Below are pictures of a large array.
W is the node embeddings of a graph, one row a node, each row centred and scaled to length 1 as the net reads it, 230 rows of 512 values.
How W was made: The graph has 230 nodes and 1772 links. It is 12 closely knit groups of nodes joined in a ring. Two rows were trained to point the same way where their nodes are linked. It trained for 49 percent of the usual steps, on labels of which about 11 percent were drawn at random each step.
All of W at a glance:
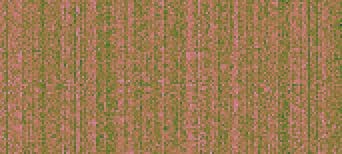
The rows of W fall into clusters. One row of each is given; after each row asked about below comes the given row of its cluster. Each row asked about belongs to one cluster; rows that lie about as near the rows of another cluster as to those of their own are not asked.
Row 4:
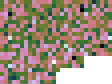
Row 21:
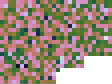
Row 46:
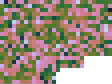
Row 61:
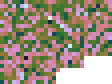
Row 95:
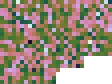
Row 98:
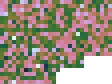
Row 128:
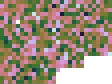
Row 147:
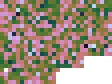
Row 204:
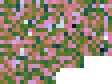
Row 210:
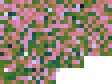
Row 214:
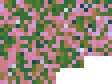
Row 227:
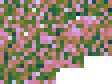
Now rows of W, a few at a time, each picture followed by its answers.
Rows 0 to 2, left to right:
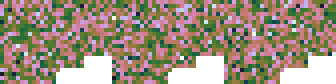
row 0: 98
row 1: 204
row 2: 128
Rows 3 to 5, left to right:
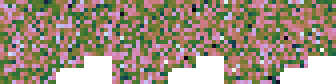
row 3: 147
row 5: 46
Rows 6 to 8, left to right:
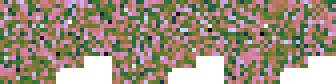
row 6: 128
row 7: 4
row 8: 95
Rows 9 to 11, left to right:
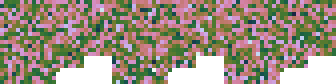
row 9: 204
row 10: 204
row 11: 21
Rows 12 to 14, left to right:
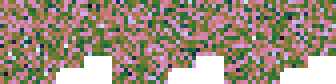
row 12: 21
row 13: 61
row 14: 46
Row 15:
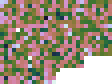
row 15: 21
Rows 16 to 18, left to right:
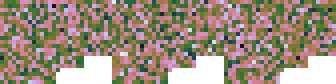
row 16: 204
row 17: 61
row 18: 147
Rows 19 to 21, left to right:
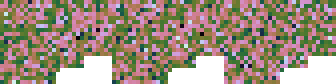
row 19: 98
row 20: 98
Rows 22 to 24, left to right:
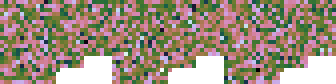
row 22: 46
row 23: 4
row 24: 147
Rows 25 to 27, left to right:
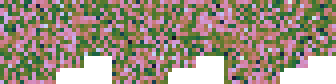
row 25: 227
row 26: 95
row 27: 147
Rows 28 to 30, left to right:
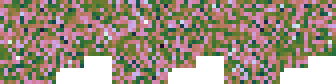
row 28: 227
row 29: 21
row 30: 95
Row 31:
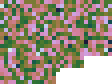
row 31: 214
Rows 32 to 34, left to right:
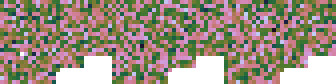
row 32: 4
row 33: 61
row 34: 147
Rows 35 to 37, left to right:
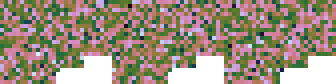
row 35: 214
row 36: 204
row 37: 98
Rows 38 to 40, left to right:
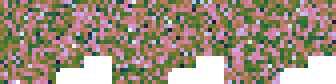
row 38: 98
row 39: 210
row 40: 214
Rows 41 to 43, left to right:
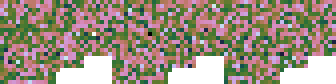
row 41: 98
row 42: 95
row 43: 210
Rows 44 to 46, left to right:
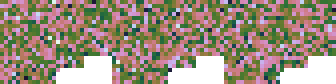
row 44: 128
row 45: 4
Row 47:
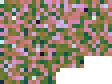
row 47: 204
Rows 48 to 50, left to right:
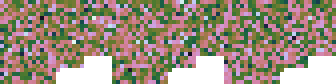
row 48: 61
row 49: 147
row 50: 4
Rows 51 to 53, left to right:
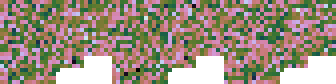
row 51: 4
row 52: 4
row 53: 46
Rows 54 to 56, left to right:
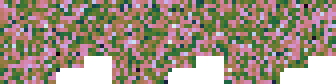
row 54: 147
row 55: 204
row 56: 98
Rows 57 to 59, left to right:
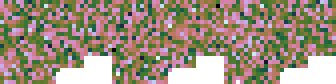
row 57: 214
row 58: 227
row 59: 21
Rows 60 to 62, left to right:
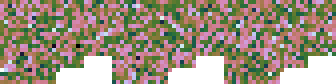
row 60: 98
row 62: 227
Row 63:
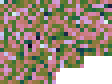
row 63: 61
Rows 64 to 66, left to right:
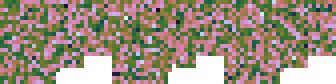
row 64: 204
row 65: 98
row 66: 61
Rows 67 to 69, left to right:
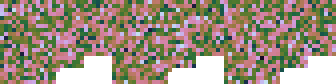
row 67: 98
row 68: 227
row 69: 147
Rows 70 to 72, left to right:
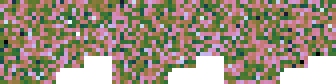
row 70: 128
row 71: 4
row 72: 46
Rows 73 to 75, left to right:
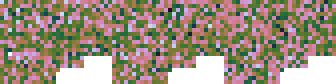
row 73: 95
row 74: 95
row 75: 21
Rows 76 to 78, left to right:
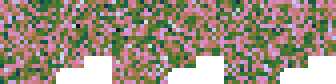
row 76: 147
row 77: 214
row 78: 204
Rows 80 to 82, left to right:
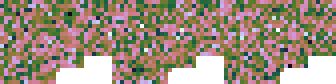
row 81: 4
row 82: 227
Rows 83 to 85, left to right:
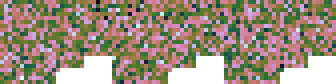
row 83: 61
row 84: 227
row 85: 227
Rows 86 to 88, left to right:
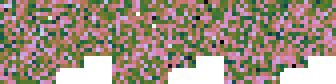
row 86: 128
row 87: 128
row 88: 4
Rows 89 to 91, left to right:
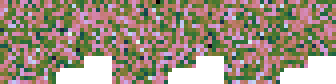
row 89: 98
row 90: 21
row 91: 46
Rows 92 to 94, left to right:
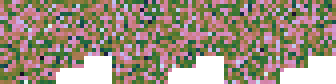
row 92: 210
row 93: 61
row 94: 227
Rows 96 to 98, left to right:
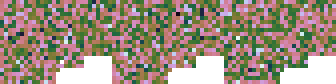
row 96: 21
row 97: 4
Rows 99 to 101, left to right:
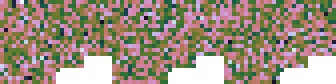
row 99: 21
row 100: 98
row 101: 4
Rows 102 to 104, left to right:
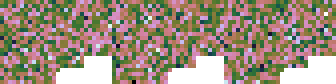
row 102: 214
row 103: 147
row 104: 4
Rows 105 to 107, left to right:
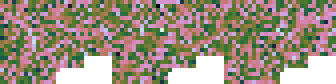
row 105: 128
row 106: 204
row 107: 98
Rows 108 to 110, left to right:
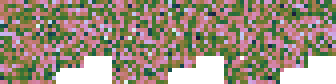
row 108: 46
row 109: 95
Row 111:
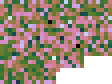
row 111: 227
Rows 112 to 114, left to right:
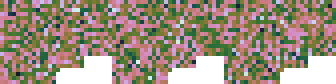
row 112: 4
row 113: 21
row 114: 227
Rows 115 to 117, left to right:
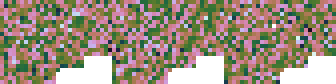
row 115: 214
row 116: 147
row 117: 210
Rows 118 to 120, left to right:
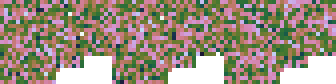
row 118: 227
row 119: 227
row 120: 95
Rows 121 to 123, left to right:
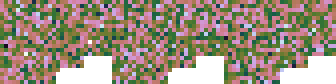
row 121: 95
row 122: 95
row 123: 210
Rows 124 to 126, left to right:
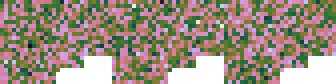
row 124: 4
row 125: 214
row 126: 128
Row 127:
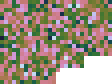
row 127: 128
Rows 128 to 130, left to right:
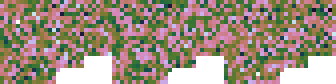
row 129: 214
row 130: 227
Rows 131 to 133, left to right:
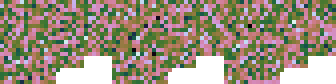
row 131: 210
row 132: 210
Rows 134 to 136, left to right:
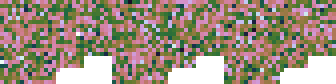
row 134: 227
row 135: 95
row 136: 46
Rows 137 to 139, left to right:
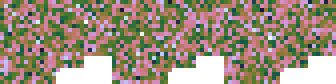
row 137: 61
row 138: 98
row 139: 128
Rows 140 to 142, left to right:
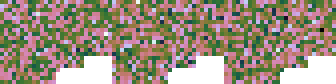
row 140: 128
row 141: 21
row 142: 4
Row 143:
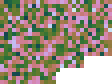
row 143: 204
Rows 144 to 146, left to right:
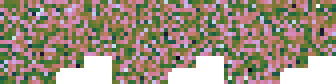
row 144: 204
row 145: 210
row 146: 227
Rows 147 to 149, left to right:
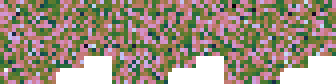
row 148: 95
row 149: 4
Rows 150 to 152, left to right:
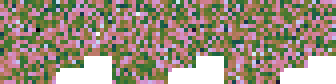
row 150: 214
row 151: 227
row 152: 61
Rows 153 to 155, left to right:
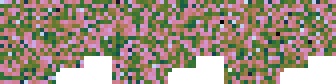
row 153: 46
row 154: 214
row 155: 210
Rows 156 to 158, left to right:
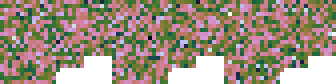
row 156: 46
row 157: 61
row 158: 128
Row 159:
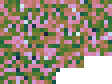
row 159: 204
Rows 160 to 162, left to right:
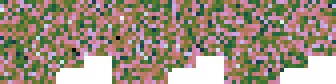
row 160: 214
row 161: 147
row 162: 214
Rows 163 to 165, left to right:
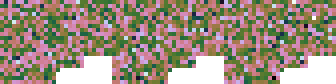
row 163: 46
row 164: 214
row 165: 21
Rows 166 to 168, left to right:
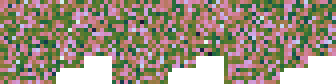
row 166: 98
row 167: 95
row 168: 147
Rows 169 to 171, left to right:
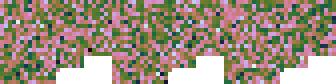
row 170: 4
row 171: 147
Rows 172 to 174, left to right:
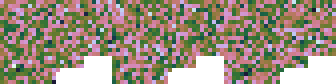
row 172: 210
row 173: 147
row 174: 4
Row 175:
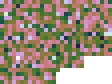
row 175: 95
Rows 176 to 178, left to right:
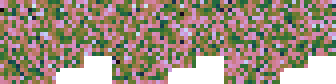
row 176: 21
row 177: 227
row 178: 61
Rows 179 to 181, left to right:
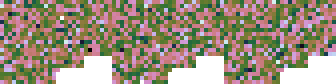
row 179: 210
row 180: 4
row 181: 98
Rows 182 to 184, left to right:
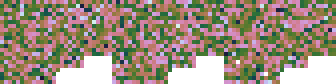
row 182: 204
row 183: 46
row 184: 46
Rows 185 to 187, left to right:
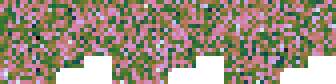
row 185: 98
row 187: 210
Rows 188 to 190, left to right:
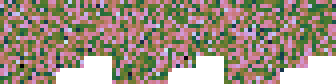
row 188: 61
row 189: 227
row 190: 147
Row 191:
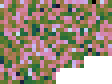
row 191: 128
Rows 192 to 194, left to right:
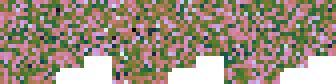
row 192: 4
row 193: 21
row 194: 147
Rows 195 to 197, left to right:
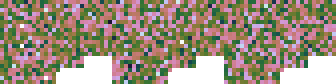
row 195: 95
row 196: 128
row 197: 227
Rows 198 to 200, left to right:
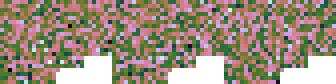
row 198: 210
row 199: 210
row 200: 227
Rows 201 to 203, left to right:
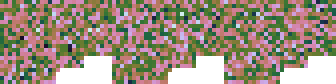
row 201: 128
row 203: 46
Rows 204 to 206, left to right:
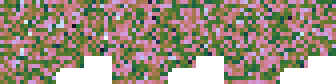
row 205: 46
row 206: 46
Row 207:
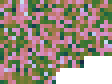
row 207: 128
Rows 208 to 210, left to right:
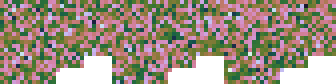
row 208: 61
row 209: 61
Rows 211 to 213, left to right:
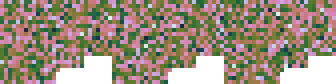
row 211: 227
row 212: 210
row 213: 204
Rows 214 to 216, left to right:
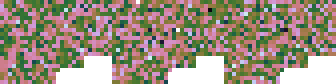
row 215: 128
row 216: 204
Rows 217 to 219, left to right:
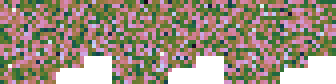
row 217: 147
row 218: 61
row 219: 46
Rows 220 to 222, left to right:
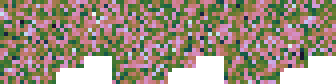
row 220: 95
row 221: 147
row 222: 227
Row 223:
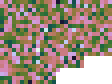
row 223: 61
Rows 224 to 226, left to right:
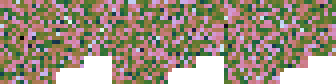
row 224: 210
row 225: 128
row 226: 147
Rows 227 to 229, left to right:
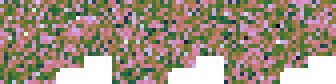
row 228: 147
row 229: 95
